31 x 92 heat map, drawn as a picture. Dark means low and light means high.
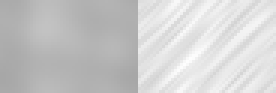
It is made of 1 by 2 panels. Panel 1,1: high, smooth, faint in contrast. Panel 1,2: very high, slanting up to the right, faint in contrast.
